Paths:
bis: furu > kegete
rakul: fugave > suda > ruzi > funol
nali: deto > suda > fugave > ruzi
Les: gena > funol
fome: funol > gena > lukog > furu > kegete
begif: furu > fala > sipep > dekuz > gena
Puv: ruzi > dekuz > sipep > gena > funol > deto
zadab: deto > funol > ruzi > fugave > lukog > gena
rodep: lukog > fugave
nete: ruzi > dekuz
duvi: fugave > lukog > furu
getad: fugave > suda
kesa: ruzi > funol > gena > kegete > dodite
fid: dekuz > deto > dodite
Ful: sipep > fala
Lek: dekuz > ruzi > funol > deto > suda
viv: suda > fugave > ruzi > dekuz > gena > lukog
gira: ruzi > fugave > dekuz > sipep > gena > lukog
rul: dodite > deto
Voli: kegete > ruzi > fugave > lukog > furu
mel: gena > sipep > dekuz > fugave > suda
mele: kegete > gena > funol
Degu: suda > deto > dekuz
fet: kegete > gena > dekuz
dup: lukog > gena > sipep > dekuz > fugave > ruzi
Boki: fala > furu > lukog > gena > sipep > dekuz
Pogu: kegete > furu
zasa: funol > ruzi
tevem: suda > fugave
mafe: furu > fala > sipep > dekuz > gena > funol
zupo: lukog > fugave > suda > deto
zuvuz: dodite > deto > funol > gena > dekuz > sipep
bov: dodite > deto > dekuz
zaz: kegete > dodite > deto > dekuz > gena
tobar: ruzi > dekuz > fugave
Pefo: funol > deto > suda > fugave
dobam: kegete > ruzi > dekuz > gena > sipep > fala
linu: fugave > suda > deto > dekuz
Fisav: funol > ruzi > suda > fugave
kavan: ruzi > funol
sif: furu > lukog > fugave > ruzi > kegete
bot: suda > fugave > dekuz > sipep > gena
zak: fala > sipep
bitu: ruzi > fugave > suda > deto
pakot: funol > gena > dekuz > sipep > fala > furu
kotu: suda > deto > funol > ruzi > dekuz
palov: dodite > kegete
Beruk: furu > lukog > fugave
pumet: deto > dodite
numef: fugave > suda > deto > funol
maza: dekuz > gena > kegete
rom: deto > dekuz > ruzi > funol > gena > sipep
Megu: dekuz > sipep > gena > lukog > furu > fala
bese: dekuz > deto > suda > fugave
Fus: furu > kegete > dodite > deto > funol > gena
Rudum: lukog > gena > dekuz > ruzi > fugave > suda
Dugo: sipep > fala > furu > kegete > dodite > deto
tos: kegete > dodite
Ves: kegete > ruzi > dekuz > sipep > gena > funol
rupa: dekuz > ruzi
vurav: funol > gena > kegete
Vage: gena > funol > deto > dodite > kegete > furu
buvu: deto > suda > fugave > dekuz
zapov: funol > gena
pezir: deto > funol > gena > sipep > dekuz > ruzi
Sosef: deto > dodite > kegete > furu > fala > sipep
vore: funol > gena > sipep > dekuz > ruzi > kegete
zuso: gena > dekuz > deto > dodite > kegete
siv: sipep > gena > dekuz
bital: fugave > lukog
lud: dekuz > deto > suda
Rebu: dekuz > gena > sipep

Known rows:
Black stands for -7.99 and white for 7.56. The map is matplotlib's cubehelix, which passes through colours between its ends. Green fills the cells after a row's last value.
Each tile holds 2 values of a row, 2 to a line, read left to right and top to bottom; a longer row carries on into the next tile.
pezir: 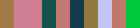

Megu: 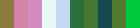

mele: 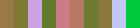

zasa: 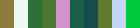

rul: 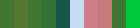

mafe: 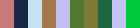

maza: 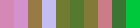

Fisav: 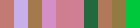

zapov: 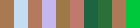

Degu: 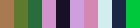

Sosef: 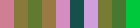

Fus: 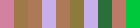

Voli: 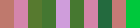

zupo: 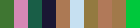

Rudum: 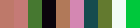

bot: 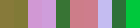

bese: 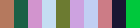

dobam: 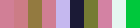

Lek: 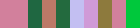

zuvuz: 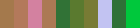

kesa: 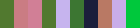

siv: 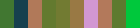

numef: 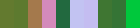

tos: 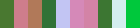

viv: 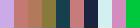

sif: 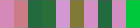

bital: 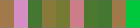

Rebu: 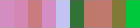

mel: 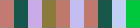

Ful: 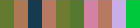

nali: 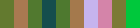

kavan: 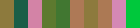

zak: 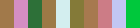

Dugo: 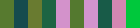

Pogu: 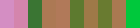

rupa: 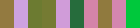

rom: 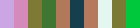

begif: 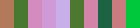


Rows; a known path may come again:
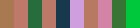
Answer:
palov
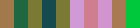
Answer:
bitu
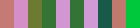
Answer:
Voli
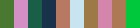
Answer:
zupo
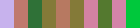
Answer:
bis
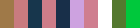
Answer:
kotu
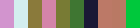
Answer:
vurav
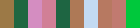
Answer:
zaz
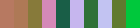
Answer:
tevem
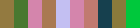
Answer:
Beruk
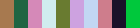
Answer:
bese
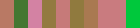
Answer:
fet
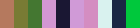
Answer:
Degu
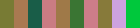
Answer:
Ful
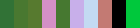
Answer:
linu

